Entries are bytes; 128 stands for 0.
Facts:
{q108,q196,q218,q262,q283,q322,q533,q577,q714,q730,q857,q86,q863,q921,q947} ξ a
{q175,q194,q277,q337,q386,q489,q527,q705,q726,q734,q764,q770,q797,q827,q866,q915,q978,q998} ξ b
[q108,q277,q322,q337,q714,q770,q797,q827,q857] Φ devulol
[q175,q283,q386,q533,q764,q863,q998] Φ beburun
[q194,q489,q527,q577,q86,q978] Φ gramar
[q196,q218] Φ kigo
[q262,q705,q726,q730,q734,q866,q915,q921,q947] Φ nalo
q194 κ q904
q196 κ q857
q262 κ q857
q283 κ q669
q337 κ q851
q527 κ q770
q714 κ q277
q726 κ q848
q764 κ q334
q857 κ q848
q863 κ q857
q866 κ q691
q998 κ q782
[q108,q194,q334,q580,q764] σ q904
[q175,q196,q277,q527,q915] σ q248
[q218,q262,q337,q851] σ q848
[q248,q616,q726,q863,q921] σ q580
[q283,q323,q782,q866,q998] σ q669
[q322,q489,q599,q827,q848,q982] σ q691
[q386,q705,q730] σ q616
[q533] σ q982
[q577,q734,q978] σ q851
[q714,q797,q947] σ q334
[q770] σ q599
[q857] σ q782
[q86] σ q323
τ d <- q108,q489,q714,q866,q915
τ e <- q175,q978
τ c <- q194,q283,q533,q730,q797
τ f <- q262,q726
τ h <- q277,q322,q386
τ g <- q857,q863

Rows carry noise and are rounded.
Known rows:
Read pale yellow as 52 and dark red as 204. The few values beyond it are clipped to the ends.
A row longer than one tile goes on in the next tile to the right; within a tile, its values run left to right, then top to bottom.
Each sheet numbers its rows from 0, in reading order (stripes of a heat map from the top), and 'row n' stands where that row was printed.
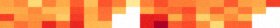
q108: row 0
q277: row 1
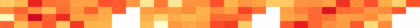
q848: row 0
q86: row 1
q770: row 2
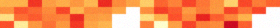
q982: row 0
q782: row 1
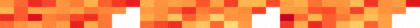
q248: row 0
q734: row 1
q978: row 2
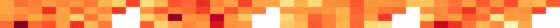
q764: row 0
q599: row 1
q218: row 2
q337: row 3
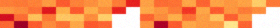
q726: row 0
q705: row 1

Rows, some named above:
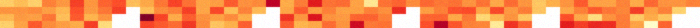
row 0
q262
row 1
q175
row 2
q580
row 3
q386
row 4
q866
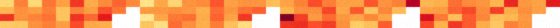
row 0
q196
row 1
q218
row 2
q175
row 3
q978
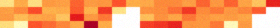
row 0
q283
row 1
q827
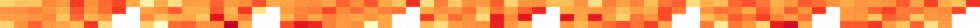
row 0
q262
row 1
q283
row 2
q827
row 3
q921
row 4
q863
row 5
q851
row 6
q734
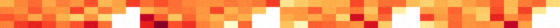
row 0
q797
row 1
q915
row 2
q533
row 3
q730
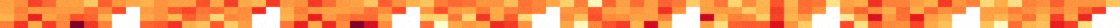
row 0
q904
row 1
q734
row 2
q904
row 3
q323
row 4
q857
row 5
q714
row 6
q691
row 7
q577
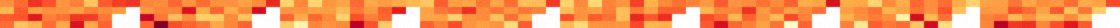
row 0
q248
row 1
q726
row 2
q947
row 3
q998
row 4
q196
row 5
q527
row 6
q322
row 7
q194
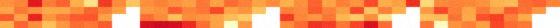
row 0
q616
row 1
q489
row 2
q797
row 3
q669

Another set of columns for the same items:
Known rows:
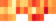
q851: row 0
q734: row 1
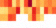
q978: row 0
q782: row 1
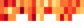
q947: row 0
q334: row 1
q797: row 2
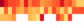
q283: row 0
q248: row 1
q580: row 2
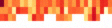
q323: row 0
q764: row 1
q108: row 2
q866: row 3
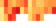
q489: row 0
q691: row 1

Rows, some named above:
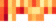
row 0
q334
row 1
q848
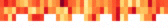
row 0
q580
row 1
q734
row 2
q730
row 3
q770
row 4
q334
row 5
q527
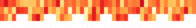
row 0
q580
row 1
q337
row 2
q669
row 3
q866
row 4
q982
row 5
q669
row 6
q337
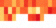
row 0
q322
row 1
q218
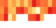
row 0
q904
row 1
q218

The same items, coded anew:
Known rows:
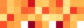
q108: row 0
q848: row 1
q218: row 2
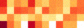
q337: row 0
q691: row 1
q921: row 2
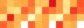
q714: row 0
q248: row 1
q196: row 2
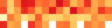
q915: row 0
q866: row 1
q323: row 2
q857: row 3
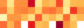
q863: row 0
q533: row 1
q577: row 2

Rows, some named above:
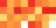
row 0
q857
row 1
q998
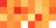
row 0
q857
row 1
q108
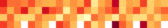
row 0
q866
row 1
q86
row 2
q764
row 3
q730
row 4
q978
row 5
q322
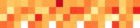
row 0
q947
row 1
q714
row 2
q283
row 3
q904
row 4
q726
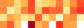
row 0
q334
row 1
q262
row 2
q527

